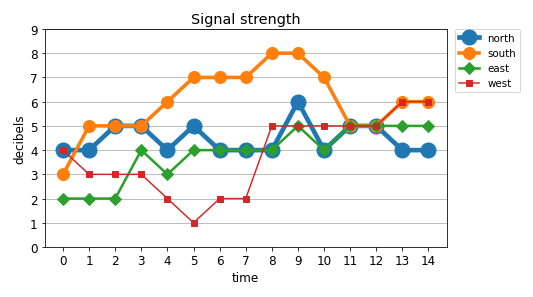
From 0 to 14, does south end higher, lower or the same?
higher
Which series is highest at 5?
south
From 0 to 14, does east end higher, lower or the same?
higher
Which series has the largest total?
south
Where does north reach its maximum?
9
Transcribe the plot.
Title: Signal strength
x-axis: time, ticks 0 1 2 3 4 5 6 7 8 9 10 11 12 13 14
y-axis: decibels, ticks 0 1 2 3 4 5 6 7 8 9
Legend: north, south, east, west
Values:
north: 4 4 5 5 4 5 4 4 4 6 4 5 5 4 4
south: 3 5 5 5 6 7 7 7 8 8 7 5 5 6 6
east: 2 2 2 4 3 4 4 4 4 5 4 5 5 5 5
west: 4 3 3 3 2 1 2 2 5 5 5 5 5 6 6
